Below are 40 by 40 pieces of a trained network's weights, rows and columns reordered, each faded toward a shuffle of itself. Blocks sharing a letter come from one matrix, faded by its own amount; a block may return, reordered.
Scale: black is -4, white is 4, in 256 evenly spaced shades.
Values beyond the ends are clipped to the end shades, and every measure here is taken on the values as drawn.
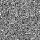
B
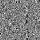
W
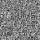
W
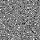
B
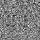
W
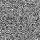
W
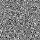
B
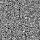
W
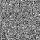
B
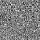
W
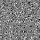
B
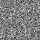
B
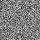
B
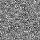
W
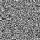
W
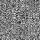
W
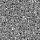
B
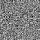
W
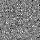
B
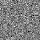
W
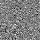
B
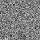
W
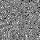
B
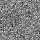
B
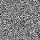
W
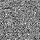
B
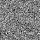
B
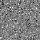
B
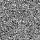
B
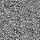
B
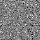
B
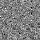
W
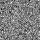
B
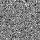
B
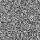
W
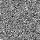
B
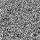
B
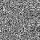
W
